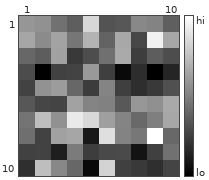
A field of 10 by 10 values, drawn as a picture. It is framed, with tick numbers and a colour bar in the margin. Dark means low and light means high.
No row or column stands out. No overall slope runs across the table. Neither half mirrors the other. Horizontal stripes repeat 2 times down the table. The top left is the smoothest part. Overall the values sit about 40% of the way up the scale.
